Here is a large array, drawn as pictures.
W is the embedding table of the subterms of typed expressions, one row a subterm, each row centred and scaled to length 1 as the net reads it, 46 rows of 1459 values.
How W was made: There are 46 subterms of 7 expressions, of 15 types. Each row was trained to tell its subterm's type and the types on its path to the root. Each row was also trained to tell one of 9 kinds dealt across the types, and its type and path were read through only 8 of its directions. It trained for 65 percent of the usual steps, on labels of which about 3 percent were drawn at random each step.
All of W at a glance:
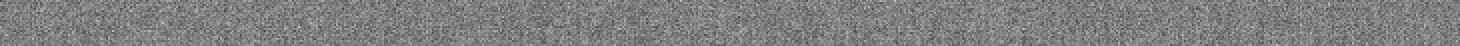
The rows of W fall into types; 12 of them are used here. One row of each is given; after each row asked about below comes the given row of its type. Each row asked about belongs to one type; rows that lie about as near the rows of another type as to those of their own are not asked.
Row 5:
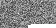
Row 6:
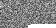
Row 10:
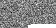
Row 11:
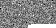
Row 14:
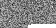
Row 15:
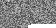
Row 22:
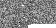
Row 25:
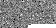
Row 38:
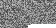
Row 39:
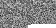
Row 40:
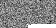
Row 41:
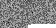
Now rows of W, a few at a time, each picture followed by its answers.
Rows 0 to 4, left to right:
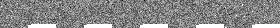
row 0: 6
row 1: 10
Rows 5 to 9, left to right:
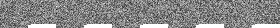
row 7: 25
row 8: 38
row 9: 40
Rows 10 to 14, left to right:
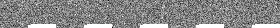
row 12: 38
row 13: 41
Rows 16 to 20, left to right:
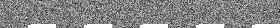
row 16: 6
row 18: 38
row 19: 5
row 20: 11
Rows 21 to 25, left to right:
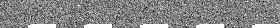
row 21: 10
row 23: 25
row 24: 15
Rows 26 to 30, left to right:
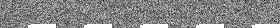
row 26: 5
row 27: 39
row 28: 25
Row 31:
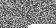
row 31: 39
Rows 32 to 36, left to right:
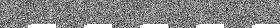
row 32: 41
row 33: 15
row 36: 15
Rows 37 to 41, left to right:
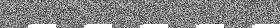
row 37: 22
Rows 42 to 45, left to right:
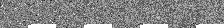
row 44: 14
